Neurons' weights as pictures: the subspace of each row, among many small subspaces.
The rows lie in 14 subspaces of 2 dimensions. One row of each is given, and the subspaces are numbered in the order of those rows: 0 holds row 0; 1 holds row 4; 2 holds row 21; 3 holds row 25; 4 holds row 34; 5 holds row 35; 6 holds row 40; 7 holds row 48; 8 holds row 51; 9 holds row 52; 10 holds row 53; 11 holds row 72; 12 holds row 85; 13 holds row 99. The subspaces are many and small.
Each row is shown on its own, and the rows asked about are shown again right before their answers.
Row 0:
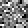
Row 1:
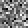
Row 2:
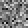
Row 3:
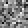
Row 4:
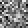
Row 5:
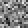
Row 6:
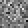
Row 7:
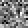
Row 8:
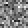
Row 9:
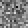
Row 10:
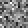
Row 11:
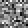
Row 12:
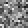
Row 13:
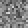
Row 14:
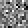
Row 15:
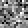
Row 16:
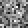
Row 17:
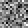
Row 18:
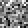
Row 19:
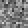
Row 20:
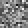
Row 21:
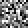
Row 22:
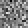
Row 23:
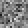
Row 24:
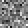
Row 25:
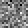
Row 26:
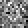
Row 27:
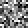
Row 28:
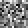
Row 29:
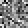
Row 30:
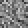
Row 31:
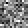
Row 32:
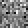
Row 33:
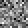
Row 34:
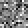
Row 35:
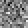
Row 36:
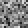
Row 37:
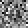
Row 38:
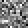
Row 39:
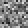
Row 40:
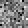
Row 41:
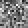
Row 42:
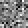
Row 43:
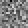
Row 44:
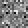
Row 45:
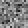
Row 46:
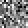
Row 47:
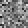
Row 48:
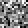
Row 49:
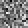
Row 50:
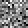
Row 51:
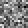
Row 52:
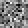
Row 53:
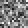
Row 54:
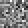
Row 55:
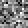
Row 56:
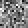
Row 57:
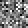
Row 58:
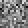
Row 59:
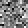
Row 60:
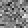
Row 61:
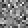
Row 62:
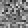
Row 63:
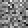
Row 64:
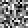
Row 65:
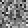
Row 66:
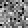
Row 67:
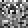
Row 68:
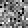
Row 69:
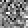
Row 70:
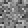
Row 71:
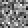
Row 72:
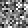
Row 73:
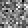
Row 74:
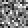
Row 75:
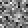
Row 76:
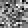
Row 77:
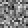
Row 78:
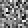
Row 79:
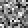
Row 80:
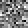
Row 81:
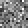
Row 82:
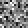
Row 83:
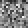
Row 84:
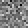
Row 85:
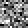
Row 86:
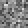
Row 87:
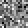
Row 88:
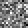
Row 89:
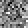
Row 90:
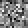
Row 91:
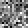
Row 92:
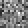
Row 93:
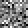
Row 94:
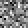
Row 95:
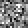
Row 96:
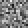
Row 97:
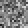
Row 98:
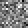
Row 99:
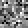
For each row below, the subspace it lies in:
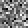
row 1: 4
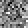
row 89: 5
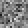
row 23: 9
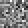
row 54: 4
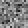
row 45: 9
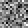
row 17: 11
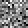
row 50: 3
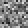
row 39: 7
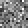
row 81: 6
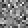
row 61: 6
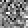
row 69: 5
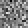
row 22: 4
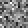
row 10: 1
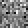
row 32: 7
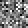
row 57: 11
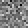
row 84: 3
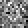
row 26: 5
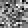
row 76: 2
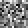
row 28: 9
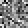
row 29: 0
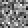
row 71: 10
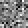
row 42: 4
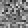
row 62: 2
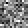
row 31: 12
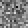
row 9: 10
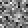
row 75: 1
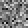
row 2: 4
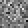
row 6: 5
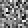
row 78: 4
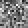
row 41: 12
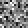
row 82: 1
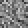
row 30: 0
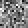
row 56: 12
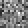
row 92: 6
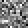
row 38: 12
